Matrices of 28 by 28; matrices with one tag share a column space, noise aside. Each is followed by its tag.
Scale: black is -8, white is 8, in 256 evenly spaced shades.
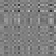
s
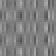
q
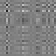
s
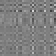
s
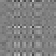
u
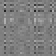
s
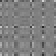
u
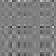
u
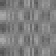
q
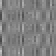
q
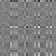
u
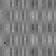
q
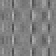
q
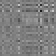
s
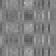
q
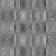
q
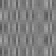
q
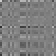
u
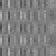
q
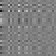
s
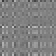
u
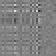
s
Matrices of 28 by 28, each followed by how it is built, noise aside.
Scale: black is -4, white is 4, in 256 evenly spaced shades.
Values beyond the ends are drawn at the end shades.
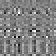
low rank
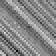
Toeplitz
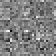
low rank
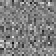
low rank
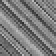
Toeplitz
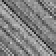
Toeplitz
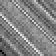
Toeplitz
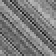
Toeplitz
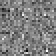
low rank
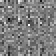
low rank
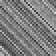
Toeplitz
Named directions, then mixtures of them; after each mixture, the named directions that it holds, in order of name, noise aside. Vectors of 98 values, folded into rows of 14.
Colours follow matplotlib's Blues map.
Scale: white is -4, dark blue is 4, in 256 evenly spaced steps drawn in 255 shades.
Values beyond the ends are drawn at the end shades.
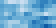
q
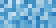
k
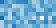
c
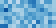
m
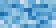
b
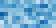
b, c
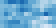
q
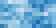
m, q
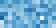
b, c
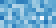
c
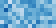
c, m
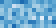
b, c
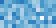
c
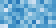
m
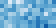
k, q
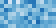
k, m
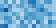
m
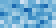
b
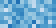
m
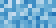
k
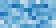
b
